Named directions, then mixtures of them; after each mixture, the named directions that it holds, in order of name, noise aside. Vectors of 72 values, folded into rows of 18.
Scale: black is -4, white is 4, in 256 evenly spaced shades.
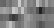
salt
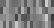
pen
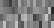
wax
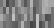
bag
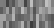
bag, pen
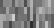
bag, pen, salt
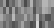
bag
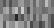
bag, pen, salt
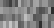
salt, wax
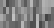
bag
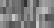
bag, salt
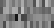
pen, salt, wax
